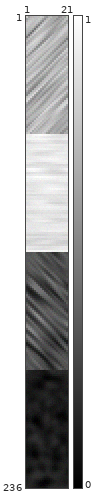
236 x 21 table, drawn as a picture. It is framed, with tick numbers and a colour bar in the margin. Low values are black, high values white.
The table splits into 4 rows of 1 panel. Panel 1,1: high, slanting up to the right. Panel 2,1: very high, streaked across, faint in contrast. Panel 3,1: low, slanting down to the right. Panel 4,1: very low, blotchy, faint in contrast.
